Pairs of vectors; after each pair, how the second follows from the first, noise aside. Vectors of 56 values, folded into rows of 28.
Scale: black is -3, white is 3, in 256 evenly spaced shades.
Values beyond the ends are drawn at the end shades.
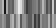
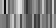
copied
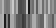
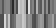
negated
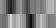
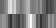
negated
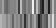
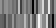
negated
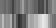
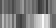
copied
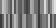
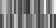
copied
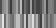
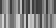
copied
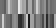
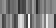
negated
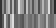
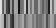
negated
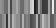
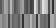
negated
